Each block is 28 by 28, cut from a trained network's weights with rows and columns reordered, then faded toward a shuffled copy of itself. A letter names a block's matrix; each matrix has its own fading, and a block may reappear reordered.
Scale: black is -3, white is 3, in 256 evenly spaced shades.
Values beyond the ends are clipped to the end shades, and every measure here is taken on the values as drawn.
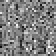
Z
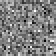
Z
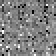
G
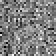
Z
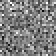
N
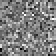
N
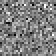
N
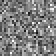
Z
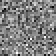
Z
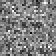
Z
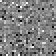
G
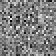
Z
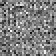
N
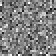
Z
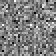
Z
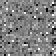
G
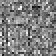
N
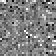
G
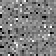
G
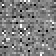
G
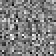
N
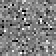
G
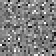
G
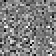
Z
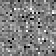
G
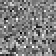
N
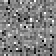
G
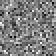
Z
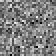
N
